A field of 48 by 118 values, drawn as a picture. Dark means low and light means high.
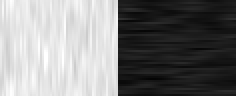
It is made of 1 by 2 panels. Panel 1,1: very high, streaked downward, faint in contrast. Panel 1,2: very low, streaked across, faint in contrast.
